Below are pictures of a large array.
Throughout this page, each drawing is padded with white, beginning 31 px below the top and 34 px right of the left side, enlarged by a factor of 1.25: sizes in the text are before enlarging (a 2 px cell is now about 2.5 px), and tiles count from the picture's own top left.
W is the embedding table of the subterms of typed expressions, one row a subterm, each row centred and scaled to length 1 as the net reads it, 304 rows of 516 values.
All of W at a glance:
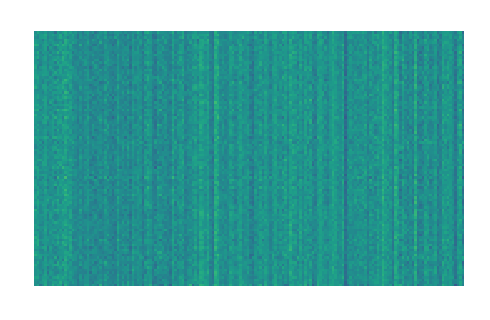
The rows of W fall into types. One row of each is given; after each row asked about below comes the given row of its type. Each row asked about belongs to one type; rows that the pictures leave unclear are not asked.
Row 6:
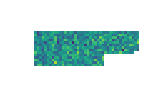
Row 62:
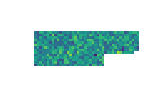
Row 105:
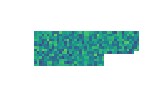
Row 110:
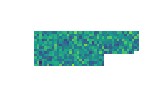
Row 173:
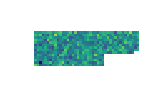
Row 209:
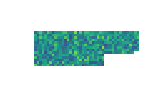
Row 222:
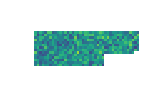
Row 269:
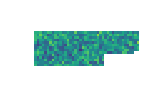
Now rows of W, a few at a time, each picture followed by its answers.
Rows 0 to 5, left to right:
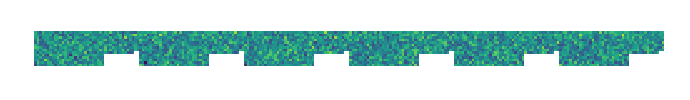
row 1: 173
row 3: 222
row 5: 209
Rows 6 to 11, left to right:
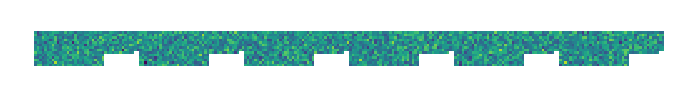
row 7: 110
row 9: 209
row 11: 222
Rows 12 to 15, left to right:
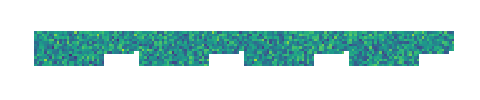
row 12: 209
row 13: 105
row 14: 209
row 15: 269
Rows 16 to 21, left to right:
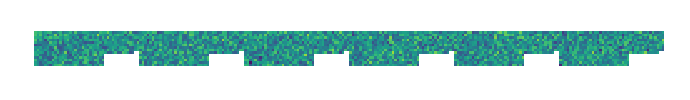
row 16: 269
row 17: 105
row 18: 110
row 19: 6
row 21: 6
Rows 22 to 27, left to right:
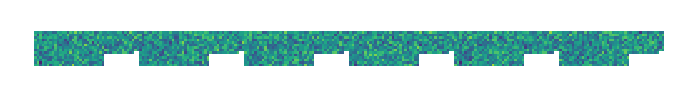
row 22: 110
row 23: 209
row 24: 269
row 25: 173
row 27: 222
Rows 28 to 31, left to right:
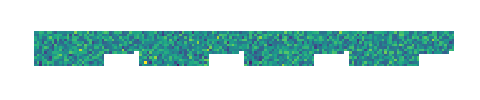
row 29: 105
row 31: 105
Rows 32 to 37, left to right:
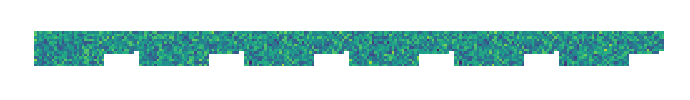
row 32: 269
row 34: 110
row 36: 110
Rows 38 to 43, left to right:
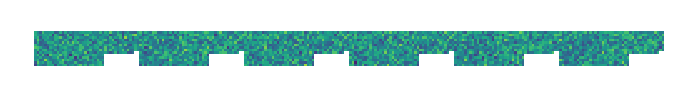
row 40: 110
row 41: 110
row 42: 222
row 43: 222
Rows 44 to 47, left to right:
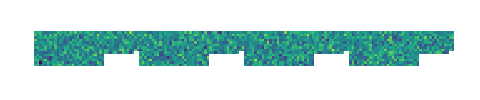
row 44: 110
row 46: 209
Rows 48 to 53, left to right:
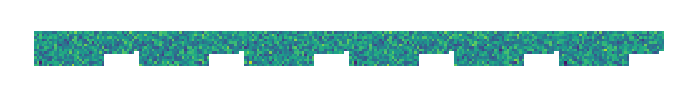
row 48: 110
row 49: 173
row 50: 269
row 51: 110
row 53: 173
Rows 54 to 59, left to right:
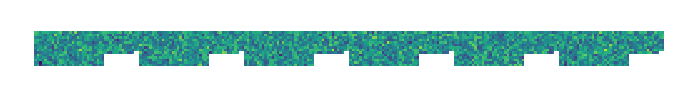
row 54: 173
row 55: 222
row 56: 105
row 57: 173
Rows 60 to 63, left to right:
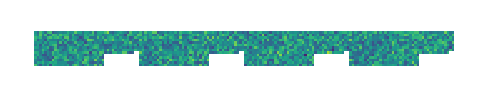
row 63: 222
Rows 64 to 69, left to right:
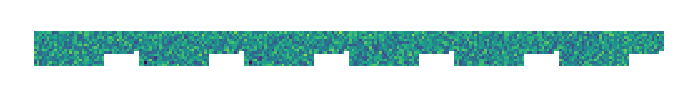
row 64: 105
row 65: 110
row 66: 110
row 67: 269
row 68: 105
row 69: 222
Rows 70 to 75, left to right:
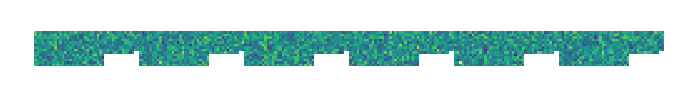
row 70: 110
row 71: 6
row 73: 209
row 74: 62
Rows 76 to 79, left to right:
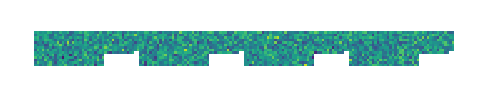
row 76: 105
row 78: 173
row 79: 269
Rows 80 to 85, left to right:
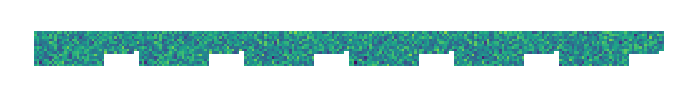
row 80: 6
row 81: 6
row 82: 209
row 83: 110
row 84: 209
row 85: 222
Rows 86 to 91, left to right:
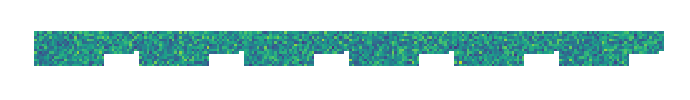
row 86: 222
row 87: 209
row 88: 269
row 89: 173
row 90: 269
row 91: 222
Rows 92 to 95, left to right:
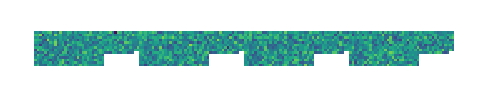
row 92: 173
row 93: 269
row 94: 269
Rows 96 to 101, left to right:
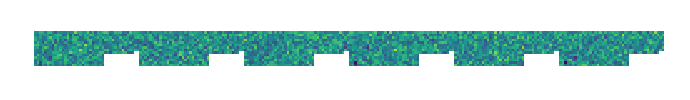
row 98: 222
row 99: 173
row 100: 209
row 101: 110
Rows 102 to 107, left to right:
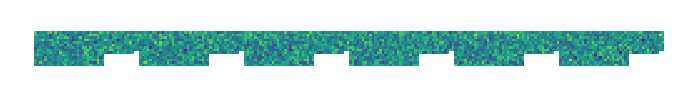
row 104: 269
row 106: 209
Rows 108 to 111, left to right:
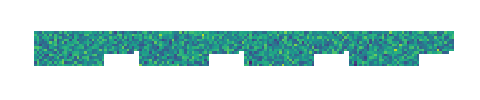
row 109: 209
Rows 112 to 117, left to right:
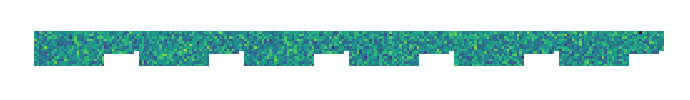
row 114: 62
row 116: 110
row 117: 173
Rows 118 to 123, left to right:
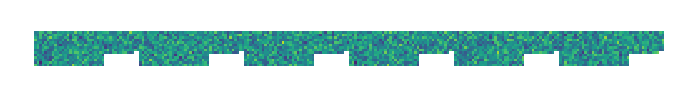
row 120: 173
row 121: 110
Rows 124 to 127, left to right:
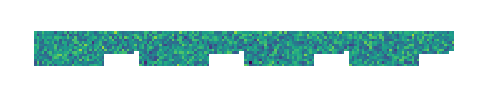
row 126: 173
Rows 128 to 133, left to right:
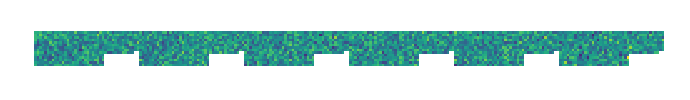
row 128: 269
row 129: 222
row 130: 105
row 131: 105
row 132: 269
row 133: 105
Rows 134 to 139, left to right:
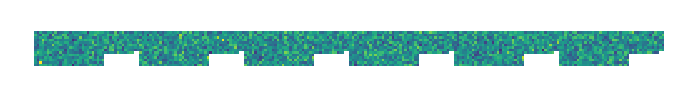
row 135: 110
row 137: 173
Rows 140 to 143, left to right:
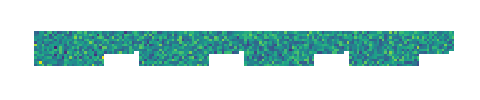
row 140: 62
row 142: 269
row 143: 209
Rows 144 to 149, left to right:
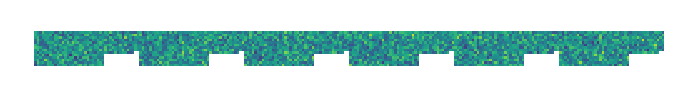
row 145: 6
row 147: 209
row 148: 269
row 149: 110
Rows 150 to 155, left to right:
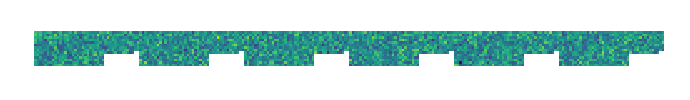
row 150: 269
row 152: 105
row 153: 173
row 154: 173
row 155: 6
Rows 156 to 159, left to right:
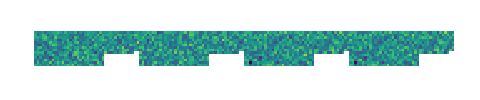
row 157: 105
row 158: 110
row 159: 110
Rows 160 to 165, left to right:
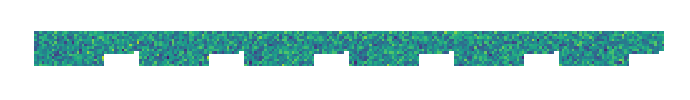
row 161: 105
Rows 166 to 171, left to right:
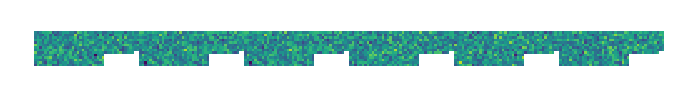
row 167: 173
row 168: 173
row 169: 62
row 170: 209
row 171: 173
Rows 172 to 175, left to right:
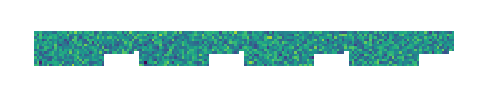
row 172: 110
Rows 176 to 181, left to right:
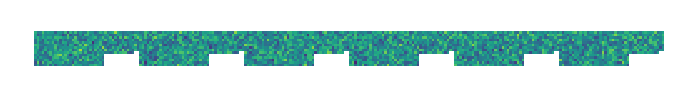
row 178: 222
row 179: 110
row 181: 173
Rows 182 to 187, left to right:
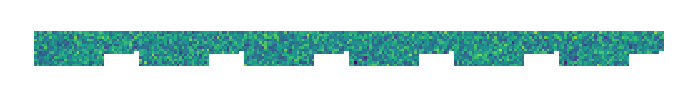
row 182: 222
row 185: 110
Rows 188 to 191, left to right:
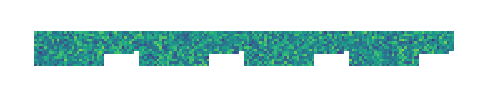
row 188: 222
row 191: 173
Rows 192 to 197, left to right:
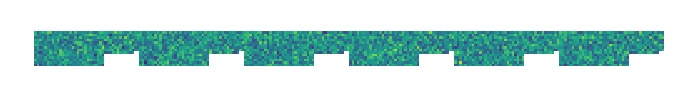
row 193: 6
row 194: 269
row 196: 269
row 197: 269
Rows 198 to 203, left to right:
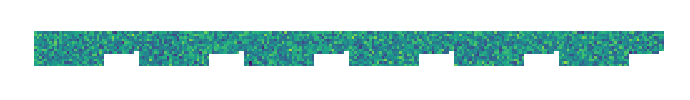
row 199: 222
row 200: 173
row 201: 269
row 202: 173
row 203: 62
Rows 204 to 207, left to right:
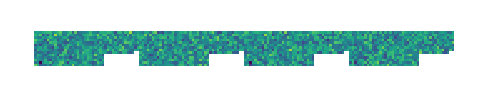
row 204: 173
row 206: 173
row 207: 6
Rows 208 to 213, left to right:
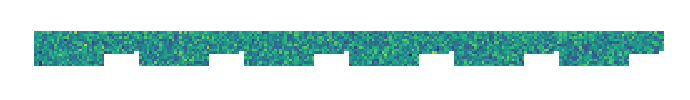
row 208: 173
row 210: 105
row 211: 62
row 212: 209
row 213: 269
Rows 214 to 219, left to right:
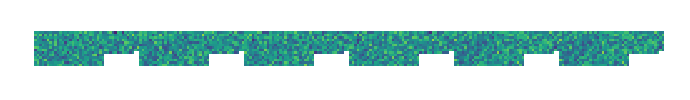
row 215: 269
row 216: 269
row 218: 222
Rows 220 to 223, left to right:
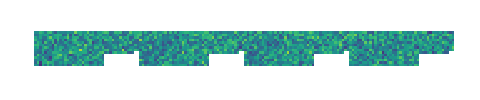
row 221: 222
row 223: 269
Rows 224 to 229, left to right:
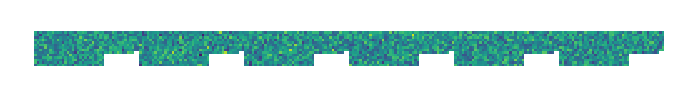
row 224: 222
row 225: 6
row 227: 209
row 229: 105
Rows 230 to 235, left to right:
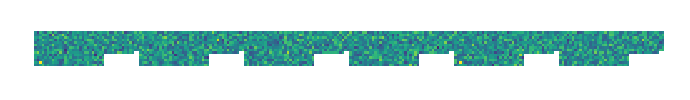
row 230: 62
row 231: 105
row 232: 110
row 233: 222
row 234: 222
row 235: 105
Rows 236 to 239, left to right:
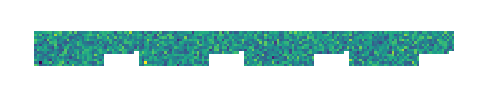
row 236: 173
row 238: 209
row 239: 110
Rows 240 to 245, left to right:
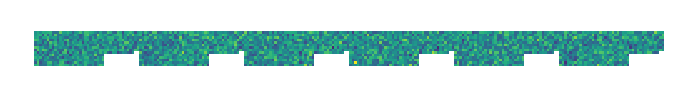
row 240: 105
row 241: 222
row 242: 222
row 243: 62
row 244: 105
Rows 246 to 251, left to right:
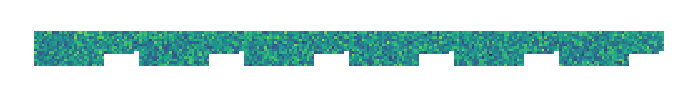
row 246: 222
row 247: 269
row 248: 269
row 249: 173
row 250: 105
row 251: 173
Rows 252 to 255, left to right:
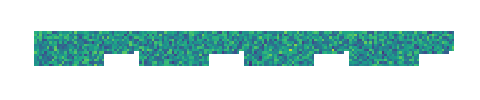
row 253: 105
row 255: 269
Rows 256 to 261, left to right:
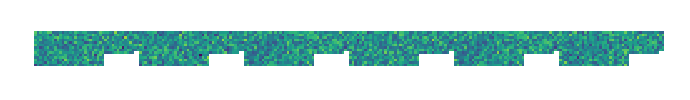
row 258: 222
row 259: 105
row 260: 222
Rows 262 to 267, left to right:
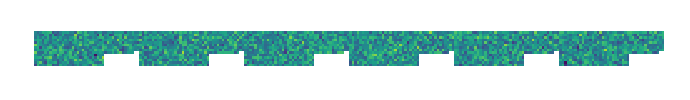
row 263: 110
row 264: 222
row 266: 269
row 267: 173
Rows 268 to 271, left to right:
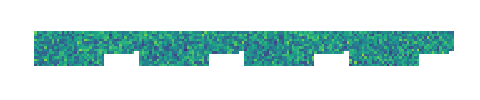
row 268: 222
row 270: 209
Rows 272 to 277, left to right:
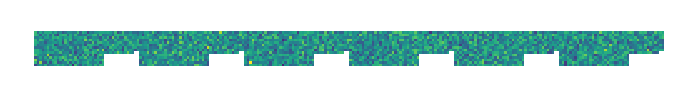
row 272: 269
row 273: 209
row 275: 222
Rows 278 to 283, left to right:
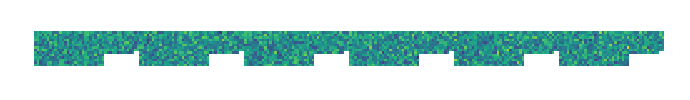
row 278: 105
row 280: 269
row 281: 110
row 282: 110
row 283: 209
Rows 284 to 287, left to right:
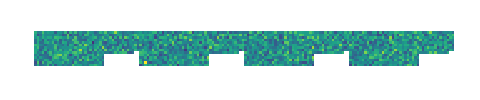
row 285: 269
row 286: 209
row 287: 222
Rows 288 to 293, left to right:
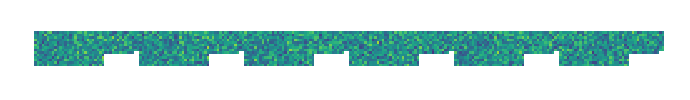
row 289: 209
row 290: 222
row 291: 209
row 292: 222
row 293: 105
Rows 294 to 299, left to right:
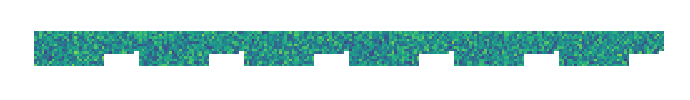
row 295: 269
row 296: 105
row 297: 209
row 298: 105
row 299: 110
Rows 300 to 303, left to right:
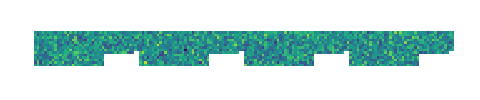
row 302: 209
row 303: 209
